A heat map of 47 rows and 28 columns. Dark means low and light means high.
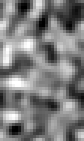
The field is mottled with small blotches. Neither half mirrors the other. There are no lone odd cells. The middle left is the ninth with the highest average.
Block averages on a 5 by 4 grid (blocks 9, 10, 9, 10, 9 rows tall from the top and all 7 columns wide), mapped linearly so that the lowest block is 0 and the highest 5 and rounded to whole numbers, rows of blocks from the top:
3 3 2 0 | 5 4 3 4 | 4 4 3 3 | 3 3 2 2 | 3 2 3 2
